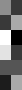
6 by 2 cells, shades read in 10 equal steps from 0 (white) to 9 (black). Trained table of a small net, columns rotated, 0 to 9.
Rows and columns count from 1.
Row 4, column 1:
1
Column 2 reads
7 3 9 7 6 3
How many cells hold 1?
1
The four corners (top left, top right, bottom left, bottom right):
4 7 8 3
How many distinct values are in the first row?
2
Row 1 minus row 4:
3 0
